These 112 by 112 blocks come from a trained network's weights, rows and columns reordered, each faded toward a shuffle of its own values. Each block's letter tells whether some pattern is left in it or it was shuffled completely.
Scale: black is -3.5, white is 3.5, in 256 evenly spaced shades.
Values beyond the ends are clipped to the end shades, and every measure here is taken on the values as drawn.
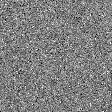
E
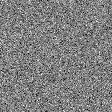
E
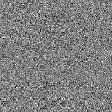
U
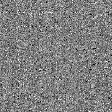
U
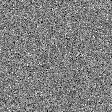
E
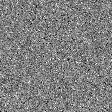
E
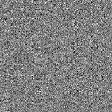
U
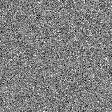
E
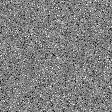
E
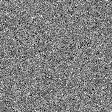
E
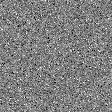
E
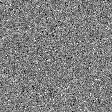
E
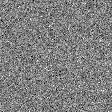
E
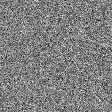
E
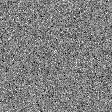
E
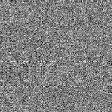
U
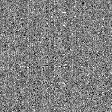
U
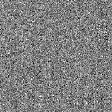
U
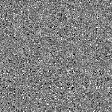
U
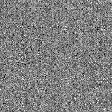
U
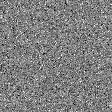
E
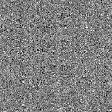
U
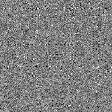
U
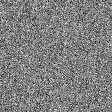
E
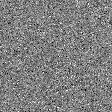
E
